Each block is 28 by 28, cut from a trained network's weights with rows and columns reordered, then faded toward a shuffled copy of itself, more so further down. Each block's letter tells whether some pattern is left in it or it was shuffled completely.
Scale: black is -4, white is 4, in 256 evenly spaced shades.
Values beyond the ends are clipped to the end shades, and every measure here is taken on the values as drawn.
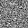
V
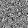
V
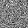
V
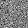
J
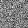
V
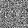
V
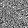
J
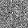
V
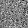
J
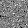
J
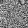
V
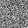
J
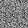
J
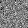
J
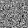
V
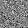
J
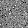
J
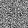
J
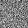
J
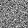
J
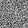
J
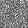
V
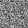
V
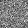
J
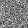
V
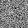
J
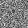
J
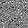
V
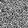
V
